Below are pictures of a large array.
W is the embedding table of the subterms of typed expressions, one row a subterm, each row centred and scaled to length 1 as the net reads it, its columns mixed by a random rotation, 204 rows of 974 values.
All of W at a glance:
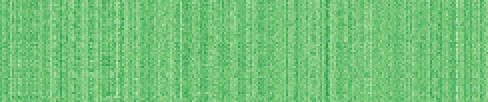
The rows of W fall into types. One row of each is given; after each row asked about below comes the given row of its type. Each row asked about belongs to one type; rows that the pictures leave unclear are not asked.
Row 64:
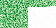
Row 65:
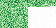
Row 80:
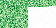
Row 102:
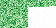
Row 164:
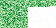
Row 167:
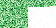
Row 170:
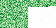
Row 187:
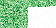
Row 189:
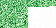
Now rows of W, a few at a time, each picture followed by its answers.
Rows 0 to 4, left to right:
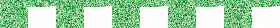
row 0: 167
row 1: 80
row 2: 64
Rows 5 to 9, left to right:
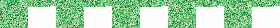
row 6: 102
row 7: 189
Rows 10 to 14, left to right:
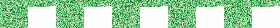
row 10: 167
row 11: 65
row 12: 170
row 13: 64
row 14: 189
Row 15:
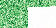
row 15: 102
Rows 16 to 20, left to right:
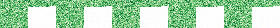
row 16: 170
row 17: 187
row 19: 167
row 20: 80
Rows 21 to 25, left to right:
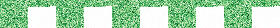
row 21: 164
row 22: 64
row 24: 64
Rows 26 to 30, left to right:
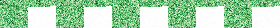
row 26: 164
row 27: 102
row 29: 102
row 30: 167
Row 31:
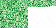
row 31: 80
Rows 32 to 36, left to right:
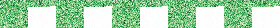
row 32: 102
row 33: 170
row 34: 167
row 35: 170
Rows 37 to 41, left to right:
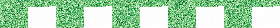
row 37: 167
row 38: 167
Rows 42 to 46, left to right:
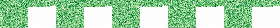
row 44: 164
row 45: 170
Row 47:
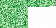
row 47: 189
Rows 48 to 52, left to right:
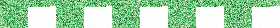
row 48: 164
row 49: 164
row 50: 164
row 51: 170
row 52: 64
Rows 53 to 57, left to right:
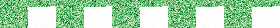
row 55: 102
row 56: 167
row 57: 170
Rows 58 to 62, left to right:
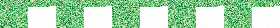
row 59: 164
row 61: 80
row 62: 164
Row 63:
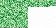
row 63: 170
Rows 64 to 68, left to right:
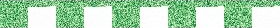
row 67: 102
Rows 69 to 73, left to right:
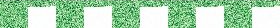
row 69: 65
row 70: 80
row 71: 187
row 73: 189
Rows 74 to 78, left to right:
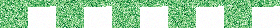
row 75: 65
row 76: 65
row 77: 164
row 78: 189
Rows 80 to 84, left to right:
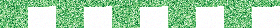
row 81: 170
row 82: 189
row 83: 102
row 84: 170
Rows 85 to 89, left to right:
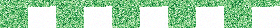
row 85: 167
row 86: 164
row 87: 102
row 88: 102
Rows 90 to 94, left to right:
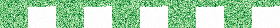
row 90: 65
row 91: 65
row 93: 170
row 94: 187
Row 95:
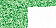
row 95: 187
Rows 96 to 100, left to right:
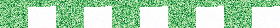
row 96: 65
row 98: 189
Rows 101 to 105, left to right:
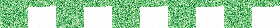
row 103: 64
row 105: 164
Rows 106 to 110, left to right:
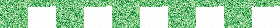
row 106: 164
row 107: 80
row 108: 170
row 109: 187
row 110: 102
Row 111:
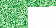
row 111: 189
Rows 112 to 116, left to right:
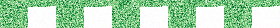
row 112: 187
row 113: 64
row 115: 64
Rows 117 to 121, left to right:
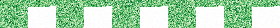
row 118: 187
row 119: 170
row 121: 167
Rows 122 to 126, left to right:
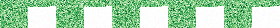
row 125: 167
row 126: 187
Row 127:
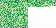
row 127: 65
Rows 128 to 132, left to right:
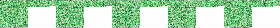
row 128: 189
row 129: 187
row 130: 187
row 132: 102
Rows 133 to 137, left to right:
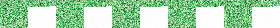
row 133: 102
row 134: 164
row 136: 170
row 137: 64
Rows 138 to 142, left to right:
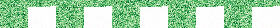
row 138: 65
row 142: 80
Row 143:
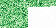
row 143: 102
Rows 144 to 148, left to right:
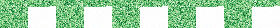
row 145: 65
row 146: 164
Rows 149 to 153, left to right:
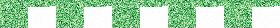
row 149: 167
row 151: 167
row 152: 167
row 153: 65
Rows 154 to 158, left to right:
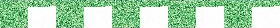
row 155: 80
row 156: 170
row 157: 187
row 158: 164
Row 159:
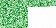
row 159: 102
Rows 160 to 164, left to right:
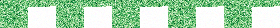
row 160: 164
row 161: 65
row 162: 170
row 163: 167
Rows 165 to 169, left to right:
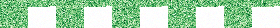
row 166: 65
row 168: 170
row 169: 102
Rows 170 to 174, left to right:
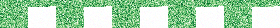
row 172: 64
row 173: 189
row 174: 65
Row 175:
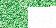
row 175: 164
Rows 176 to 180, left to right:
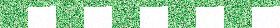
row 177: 65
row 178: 167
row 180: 189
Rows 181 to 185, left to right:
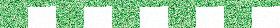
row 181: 65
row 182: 187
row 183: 170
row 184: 102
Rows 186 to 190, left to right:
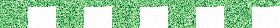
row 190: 167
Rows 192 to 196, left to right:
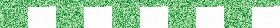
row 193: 170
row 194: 65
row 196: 80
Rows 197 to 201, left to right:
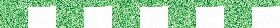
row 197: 65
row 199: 65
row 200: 102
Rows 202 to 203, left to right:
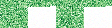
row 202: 164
